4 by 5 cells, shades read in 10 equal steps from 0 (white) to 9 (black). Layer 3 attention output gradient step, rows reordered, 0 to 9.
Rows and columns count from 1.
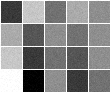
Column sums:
12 24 18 21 17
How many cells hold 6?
2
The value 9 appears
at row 4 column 2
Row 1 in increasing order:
2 3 4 5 7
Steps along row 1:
down up down up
